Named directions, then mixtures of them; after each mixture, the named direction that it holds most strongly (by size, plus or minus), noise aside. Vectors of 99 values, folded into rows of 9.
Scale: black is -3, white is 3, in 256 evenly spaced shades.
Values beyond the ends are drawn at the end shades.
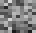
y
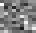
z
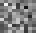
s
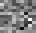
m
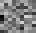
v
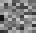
v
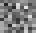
s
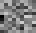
v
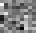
v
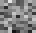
y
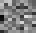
v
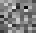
s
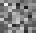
s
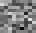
m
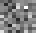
s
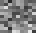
y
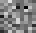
s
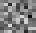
s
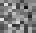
s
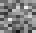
y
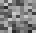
y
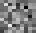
s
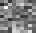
y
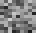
y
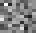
s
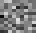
v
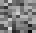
y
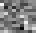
z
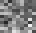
y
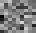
v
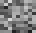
y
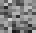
y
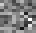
m
